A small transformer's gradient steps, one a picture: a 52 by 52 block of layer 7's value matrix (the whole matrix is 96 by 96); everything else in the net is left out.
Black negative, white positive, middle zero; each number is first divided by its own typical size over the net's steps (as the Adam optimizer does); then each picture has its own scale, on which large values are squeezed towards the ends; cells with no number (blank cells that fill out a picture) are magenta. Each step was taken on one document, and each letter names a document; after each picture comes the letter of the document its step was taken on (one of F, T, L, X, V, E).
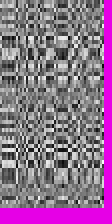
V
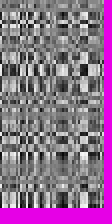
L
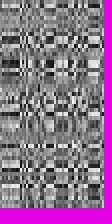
V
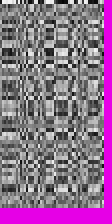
V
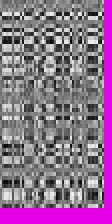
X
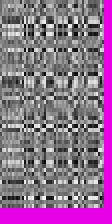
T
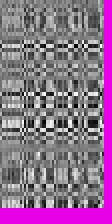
T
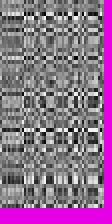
T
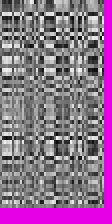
X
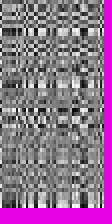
L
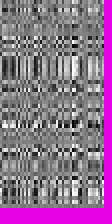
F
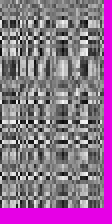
L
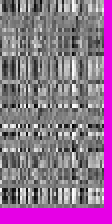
F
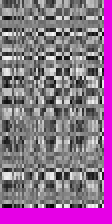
X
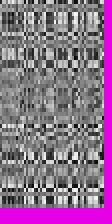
T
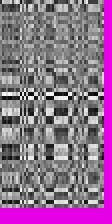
V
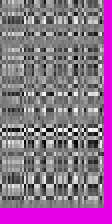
T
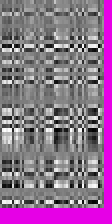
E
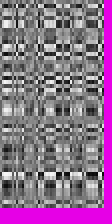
X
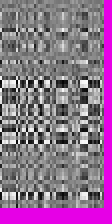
L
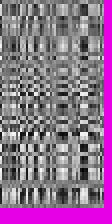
L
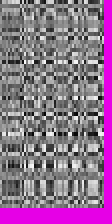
T
